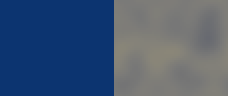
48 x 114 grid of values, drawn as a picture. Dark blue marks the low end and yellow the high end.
It is made of 1 by 2 panels. Panel 1,1: very low, flat. Panel 1,2: middling, smooth, faint in contrast.
